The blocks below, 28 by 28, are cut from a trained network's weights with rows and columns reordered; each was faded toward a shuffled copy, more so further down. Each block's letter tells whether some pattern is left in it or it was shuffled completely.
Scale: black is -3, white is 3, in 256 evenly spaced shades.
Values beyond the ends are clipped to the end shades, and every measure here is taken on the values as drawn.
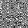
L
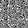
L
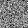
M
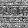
L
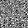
L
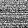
L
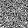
M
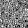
L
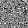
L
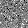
M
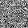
M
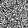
M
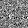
L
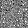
M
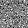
M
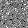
M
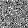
M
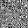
L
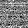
L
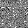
L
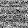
L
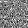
L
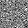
L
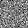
M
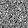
M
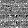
L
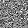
M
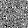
L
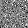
M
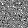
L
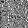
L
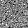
M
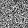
M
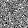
M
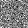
M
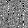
L
